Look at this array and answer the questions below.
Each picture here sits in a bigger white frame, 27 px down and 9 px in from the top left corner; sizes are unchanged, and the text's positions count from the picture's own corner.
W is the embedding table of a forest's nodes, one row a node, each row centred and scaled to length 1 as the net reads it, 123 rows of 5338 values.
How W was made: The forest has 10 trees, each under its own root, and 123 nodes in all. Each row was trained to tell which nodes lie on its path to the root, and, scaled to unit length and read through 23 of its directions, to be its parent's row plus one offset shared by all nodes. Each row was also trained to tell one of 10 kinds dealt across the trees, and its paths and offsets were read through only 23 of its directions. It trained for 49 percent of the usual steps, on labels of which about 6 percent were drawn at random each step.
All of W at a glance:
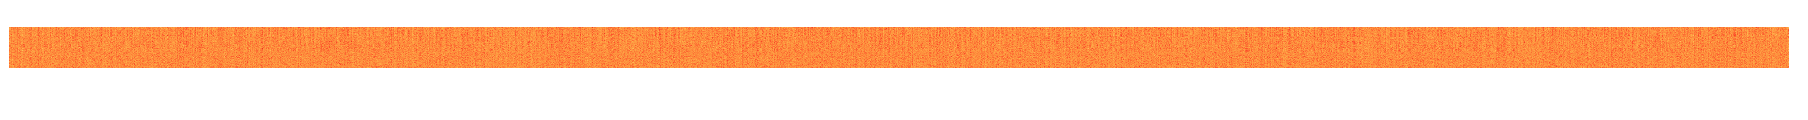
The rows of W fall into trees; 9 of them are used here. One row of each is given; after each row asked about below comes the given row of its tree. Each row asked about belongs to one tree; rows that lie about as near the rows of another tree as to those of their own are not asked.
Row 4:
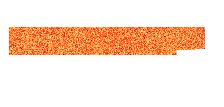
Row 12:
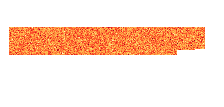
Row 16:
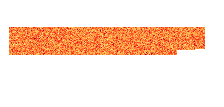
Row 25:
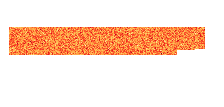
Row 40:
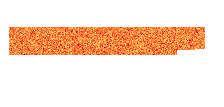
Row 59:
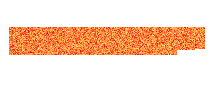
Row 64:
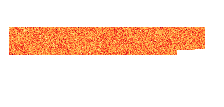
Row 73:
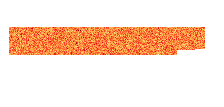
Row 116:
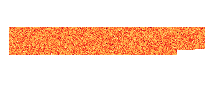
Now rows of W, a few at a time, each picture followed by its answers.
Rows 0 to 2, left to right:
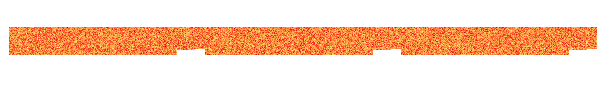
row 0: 16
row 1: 25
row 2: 25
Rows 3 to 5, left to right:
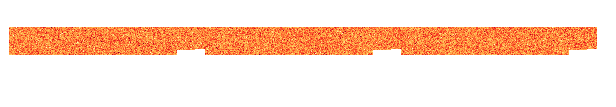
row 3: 116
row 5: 4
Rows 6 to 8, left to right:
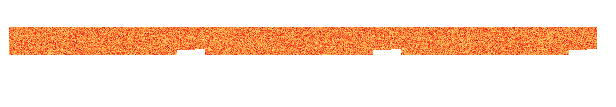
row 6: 40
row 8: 25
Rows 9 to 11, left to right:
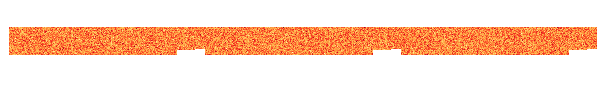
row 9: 12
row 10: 25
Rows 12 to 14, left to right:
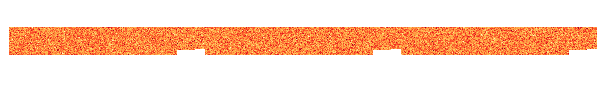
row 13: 16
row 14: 40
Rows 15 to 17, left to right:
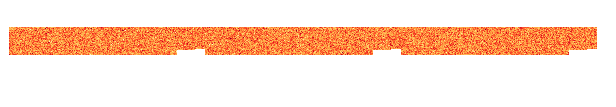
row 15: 4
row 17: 25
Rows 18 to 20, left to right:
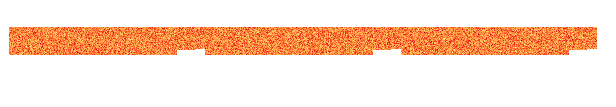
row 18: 12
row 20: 40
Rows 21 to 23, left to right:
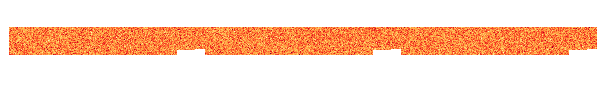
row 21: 64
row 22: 64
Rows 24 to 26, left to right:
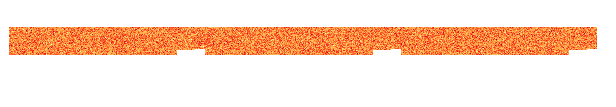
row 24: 64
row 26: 4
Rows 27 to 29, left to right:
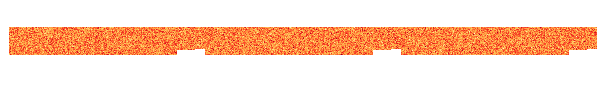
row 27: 73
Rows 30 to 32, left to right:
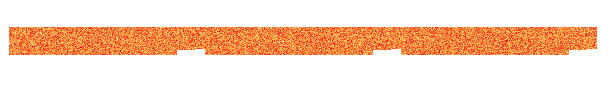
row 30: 12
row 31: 40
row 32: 116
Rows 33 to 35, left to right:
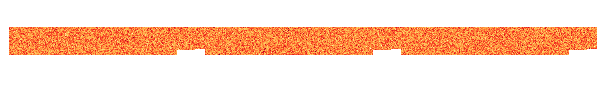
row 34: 12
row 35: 64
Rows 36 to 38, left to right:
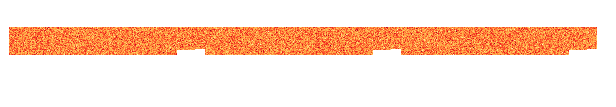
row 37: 64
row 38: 116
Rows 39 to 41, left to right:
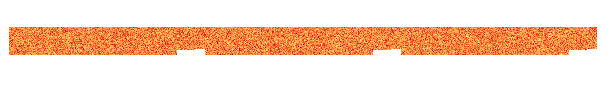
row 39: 64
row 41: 12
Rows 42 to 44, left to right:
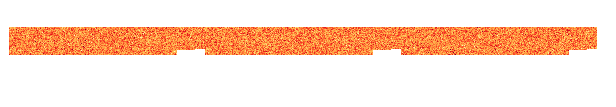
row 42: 4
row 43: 25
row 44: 59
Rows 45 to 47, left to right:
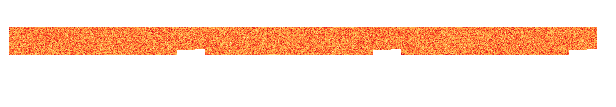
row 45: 16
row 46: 25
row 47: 25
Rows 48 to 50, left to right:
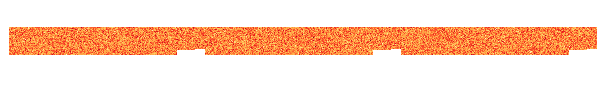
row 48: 59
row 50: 16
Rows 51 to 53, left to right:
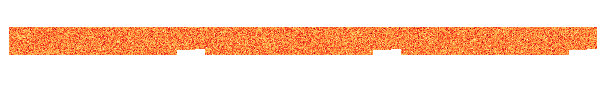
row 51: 64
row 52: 25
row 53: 116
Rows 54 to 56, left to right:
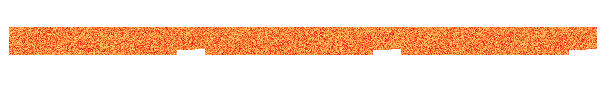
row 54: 16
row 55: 116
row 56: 116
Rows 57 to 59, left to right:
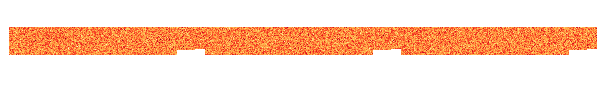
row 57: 16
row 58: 25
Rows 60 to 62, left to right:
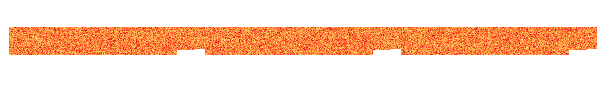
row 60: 116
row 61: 116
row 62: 4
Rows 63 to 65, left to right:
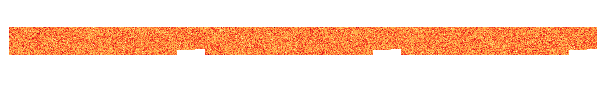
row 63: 64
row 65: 64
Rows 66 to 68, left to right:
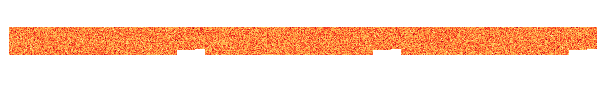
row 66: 12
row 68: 16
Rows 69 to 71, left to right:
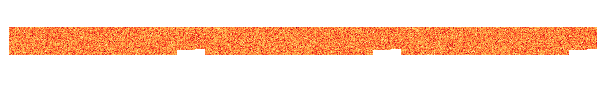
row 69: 16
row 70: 64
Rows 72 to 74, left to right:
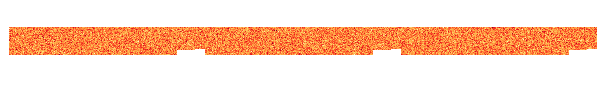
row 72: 16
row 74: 25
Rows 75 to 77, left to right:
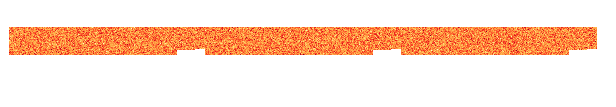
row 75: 12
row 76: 12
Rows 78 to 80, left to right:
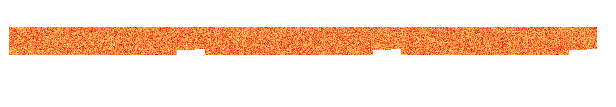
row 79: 73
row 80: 116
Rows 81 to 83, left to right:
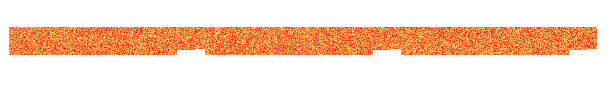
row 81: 40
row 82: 73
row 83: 16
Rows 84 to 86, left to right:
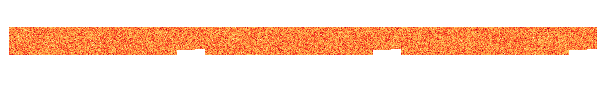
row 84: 64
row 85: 116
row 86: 4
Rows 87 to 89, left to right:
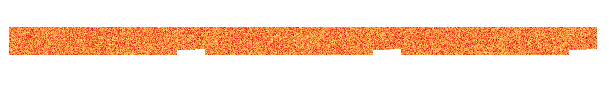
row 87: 12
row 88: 16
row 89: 16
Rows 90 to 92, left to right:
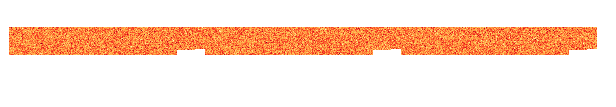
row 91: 64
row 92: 40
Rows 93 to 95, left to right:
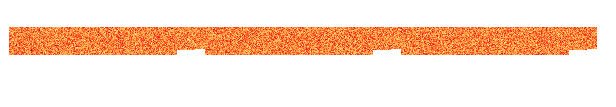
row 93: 116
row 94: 116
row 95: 12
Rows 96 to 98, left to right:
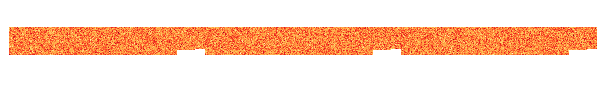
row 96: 12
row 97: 25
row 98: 4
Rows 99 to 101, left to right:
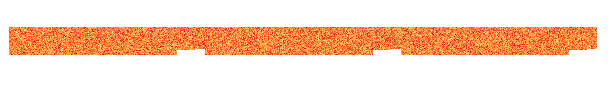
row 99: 64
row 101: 40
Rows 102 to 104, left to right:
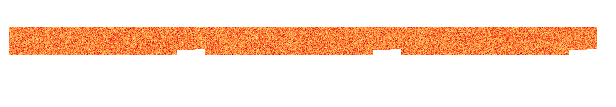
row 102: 116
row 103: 40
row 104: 4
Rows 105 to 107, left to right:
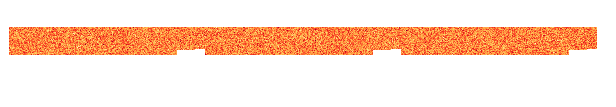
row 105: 64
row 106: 59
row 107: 64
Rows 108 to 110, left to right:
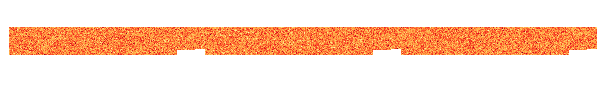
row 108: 40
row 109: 40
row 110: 16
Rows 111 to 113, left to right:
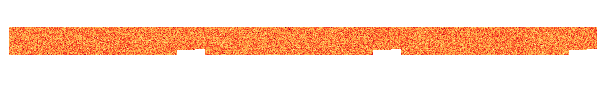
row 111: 40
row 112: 25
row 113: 4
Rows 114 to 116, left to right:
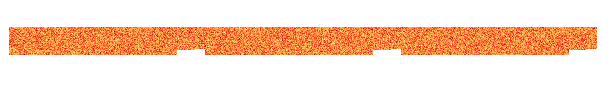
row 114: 25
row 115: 12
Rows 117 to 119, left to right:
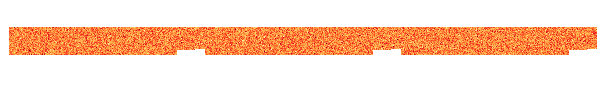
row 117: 12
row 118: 73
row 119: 16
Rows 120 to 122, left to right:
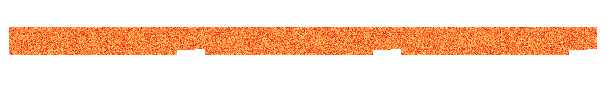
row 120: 40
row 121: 59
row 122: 25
